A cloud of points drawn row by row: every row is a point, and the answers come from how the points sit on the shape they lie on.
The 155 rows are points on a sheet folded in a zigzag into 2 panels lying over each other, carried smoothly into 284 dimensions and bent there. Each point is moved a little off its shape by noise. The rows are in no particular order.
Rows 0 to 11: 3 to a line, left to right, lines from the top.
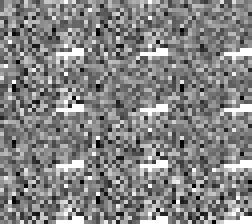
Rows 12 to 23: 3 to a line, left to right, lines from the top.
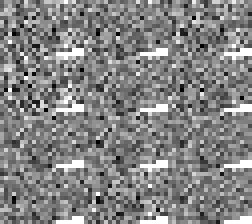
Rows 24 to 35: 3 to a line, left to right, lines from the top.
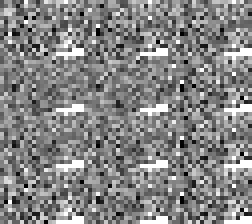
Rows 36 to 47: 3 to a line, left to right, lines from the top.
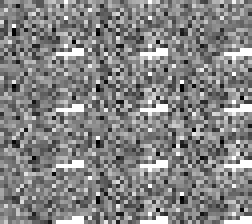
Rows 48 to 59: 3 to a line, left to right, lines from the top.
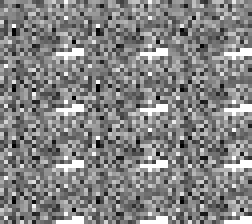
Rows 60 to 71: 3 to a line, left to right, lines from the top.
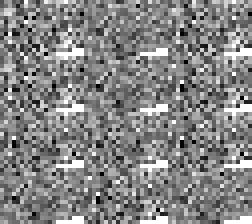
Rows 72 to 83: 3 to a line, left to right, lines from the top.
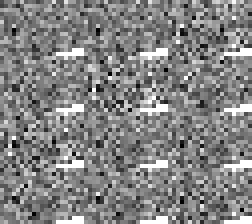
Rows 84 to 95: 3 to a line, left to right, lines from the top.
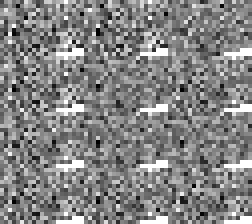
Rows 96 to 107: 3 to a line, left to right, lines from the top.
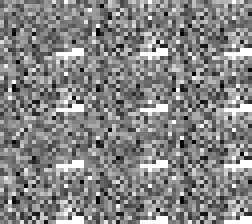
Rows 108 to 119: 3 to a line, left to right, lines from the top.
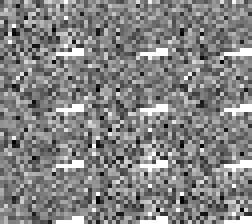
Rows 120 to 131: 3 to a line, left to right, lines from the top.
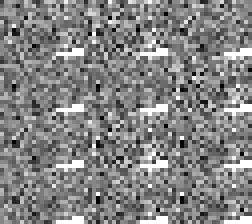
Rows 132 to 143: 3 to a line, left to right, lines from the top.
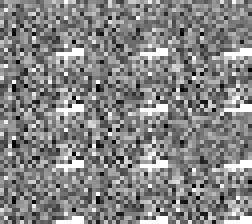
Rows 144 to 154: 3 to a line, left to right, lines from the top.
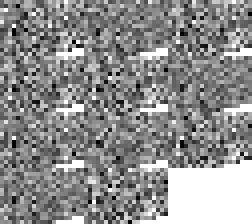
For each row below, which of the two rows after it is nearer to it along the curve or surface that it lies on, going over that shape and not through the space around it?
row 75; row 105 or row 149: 149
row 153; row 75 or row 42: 75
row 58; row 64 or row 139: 139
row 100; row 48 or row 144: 144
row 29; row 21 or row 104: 104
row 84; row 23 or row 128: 128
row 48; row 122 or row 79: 122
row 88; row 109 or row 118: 118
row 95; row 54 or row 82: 82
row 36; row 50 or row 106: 50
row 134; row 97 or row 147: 147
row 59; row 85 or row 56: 56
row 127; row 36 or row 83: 36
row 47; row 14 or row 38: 14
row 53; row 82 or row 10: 10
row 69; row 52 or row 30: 52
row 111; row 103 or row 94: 103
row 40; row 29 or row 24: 24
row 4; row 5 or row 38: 5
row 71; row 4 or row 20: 20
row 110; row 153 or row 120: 153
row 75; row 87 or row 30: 30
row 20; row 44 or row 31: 31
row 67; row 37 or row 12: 12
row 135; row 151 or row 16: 151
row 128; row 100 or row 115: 115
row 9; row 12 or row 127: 127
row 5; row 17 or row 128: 128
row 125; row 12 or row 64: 12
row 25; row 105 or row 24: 105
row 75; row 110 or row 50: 110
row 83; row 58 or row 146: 58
